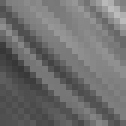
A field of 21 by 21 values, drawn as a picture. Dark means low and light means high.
Odd rows or columns: none. Mirror symmetry: none. Slope: up to the top right.
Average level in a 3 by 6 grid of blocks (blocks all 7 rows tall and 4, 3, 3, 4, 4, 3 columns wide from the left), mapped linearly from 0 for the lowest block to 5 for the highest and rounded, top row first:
234445 / 012344 / 001223
